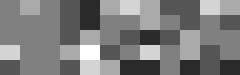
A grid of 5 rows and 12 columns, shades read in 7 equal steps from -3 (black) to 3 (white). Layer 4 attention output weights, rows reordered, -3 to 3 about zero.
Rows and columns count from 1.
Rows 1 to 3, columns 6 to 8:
1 2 1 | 0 0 1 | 0 -1 -2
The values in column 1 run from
-1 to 2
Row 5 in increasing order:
-2 -2 -2 -2 -1 -1 -1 0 0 0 1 2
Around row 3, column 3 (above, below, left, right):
0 0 0 -1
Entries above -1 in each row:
8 8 8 10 5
